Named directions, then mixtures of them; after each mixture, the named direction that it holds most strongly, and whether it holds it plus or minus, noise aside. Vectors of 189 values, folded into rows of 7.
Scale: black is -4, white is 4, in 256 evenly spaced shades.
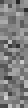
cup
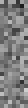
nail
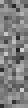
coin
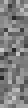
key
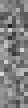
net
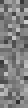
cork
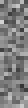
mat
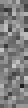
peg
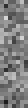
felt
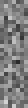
felt, minus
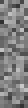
mat, minus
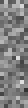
nail, minus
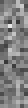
net, minus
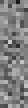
cup, plus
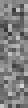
peg, minus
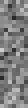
key, plus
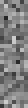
felt, minus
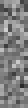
peg, plus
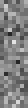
felt, minus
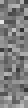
mat, plus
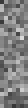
mat, minus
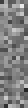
nail, minus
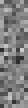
coin, plus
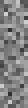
cork, plus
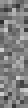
peg, plus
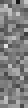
cup, plus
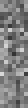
net, plus
